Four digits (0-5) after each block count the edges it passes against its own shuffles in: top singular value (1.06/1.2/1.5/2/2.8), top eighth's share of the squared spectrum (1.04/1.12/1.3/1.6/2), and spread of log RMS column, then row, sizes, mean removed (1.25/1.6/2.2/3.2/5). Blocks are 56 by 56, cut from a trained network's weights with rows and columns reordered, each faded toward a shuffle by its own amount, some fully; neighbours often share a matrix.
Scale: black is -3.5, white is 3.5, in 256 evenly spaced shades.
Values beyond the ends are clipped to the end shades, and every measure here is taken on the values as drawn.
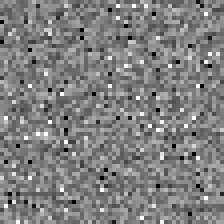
0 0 0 0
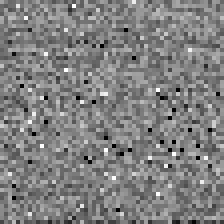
1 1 0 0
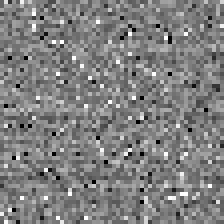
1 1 0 0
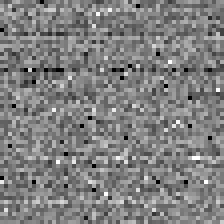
3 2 0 1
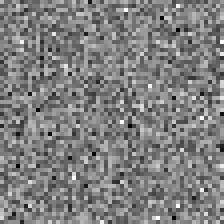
2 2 1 0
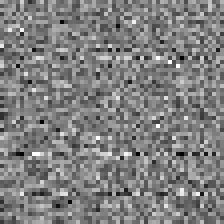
4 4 1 2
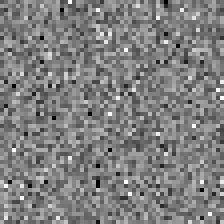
2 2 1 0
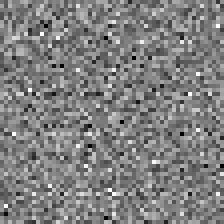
3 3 1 1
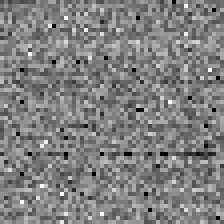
2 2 0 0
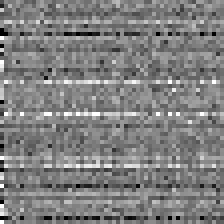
5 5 2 3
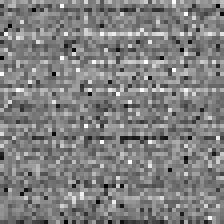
4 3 0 2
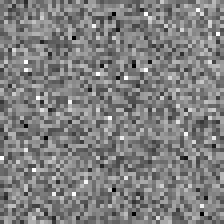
1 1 0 0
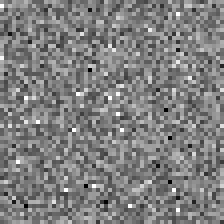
0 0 0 0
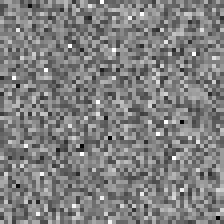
0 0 0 0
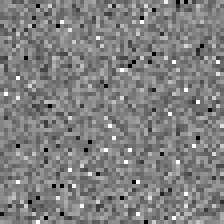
0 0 0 0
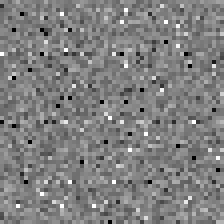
2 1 0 1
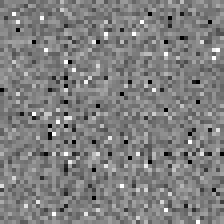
2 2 1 1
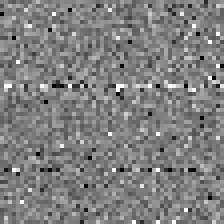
3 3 0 1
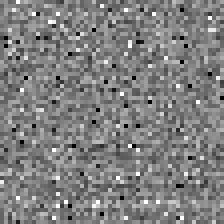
1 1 0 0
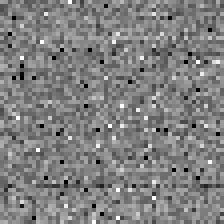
1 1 0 0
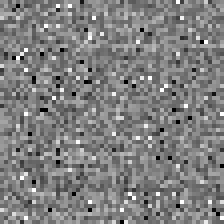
1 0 0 0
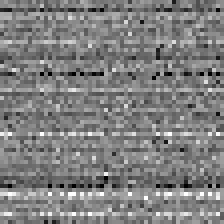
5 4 2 3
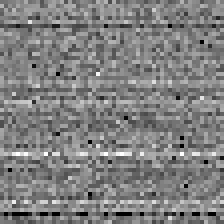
4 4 0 2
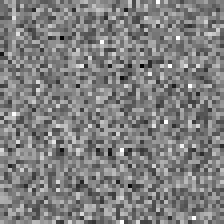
3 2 0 1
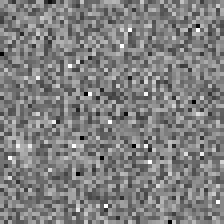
1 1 0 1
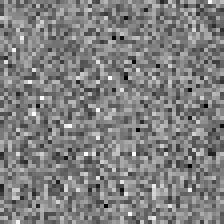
2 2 0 1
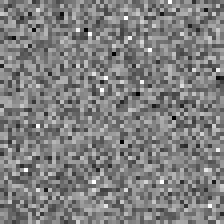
0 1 0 0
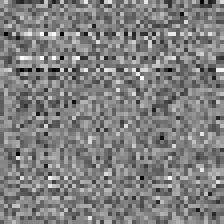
4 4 1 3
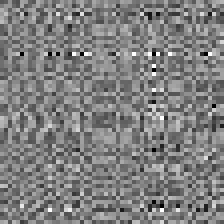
4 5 2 2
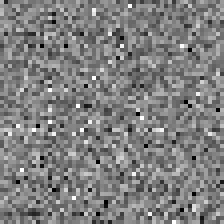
2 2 0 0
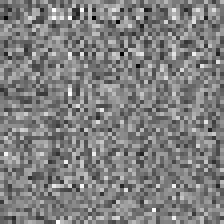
4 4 0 2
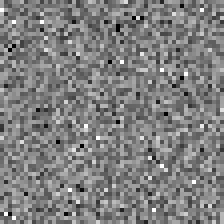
0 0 0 0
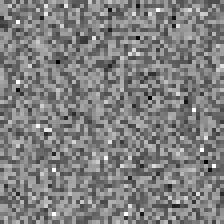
0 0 0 0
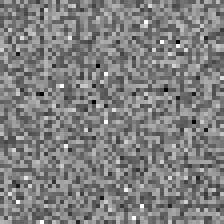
0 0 0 0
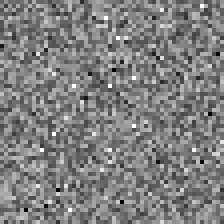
1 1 0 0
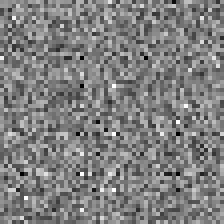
3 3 0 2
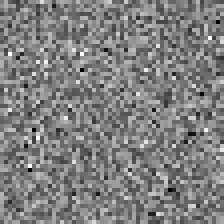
2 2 0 0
